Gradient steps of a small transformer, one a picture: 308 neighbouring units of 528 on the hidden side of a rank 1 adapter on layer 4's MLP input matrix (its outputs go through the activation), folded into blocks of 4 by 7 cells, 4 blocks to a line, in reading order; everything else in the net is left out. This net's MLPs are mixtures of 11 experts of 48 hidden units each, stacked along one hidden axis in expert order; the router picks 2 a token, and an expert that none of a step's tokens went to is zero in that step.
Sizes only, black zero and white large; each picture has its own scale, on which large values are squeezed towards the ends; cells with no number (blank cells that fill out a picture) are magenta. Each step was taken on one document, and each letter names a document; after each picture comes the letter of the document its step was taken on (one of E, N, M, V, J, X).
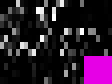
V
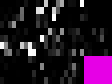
V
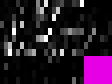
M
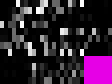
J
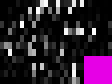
J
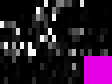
V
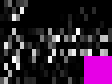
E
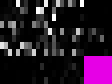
V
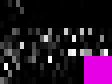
E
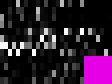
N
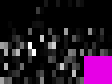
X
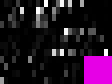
V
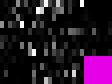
J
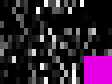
J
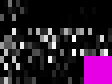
E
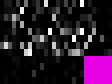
M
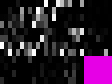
V
